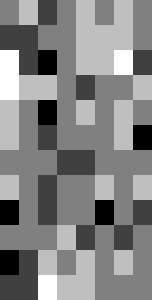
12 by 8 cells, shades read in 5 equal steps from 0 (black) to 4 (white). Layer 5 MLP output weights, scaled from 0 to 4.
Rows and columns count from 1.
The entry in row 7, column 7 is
2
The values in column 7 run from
1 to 4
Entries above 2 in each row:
3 3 4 4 3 2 0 3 0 1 3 3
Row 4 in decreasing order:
4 3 3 3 2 2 2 1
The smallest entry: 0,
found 6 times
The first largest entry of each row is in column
2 5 1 1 1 1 1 1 2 4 3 3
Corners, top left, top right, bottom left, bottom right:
2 2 1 2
